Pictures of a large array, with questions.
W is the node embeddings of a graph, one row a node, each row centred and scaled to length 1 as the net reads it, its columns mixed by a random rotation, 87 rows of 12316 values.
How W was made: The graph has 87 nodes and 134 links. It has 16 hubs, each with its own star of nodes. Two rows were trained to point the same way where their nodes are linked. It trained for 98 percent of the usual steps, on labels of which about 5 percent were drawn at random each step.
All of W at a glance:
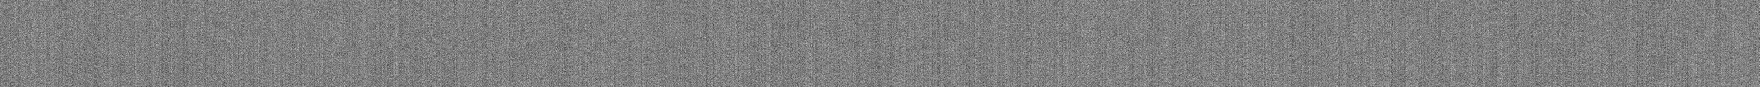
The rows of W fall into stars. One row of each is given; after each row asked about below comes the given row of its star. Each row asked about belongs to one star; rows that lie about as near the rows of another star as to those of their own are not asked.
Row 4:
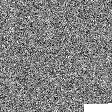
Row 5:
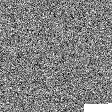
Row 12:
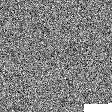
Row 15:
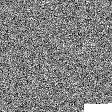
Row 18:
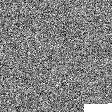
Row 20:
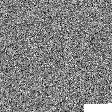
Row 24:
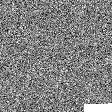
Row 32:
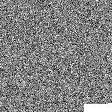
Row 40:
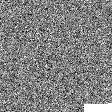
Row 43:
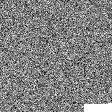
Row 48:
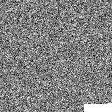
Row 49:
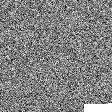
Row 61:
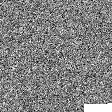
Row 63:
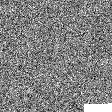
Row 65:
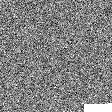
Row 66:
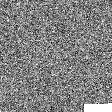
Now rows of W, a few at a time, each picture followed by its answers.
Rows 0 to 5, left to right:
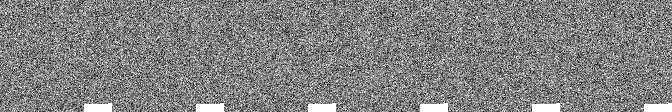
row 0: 63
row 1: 40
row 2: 66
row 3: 20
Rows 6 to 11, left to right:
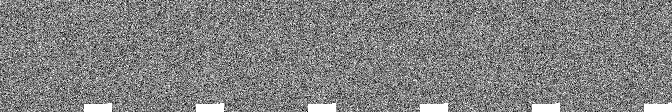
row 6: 18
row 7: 24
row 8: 40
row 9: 18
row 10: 20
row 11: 12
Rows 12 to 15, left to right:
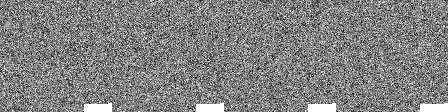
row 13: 20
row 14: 66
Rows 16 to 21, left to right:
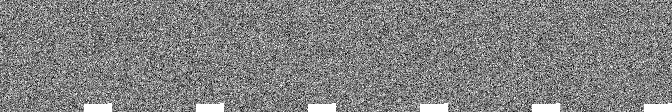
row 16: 63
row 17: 12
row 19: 43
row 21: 24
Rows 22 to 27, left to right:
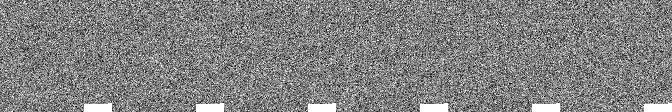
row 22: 32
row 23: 32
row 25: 61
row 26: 15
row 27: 43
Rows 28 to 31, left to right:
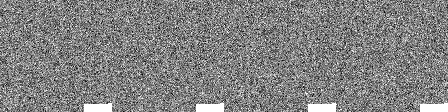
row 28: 61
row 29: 48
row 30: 63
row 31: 63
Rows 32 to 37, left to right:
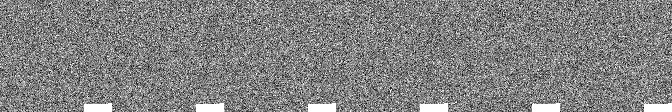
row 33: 63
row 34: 15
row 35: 63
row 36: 5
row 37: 4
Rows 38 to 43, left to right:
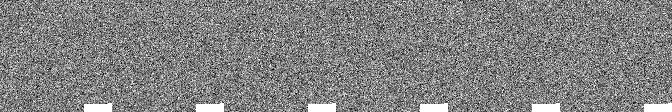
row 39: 18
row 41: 65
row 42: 4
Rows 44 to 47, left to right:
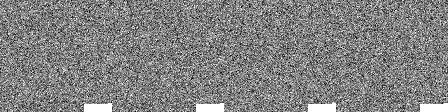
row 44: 32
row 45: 4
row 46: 24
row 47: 32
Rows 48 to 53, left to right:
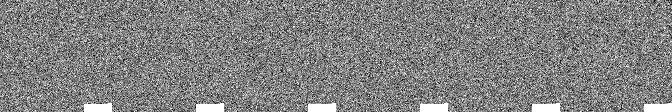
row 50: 32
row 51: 12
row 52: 48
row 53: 66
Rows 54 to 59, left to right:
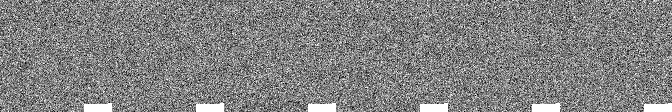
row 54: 65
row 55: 5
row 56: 15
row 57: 18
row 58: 48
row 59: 65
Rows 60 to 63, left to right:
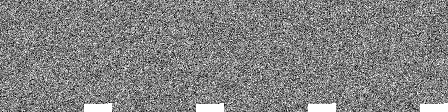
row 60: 49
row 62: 5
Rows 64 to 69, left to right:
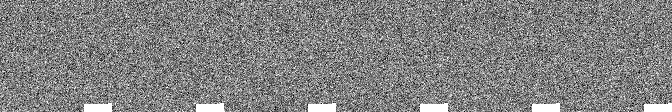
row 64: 48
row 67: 40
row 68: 48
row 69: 12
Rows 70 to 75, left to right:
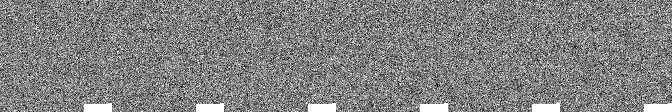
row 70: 65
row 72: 65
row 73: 24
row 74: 12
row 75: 18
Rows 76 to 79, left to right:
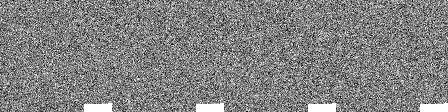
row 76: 15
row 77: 43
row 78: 4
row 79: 24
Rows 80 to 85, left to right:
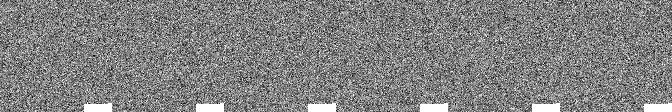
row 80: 15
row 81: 12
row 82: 43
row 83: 48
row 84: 65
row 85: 43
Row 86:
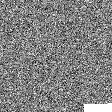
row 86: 18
